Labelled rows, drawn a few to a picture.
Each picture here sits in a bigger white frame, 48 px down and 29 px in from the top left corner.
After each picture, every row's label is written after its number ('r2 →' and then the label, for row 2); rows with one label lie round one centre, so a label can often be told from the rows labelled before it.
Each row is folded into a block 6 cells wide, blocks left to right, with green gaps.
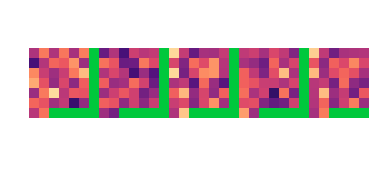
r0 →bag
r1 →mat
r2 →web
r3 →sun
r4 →web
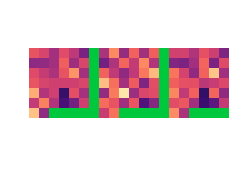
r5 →sun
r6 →bag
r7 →sun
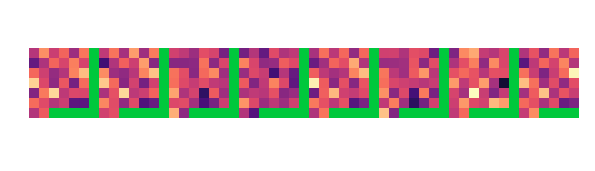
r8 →bag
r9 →bag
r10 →sun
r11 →mat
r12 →bag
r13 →sun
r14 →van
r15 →bag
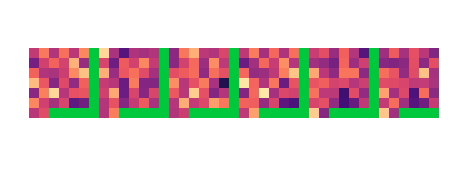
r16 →bag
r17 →web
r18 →van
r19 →bag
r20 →sun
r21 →sun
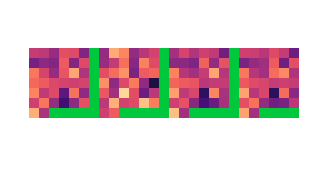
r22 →sun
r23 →van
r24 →sun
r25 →sun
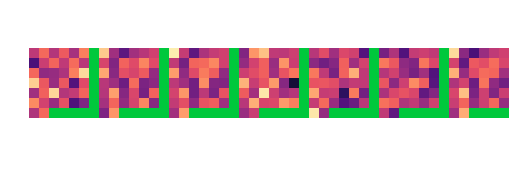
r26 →bag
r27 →web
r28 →web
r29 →van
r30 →sun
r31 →mat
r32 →web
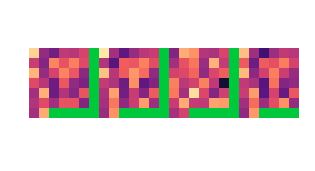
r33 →web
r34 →web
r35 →van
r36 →web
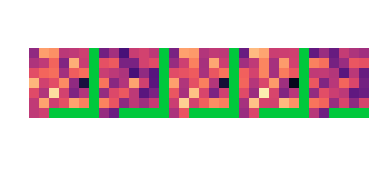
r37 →van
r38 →mat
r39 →van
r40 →van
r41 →mat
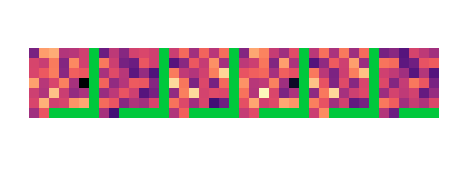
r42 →van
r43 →mat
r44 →bag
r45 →van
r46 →bag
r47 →mat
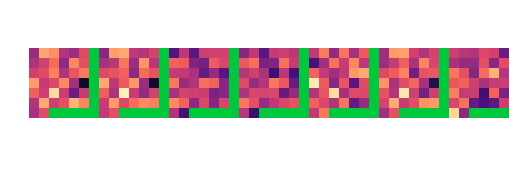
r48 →van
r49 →van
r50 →mat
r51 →mat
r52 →bag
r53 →van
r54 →sun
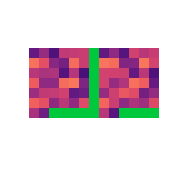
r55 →mat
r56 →mat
